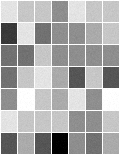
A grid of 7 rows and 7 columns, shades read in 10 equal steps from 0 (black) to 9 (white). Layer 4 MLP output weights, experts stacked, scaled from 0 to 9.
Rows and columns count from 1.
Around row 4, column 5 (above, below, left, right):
5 8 6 7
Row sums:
49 37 35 38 49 46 27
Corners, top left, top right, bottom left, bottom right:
8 7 3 6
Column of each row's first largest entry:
1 2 3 3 2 1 2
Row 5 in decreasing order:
9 9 8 7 6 5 5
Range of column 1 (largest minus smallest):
6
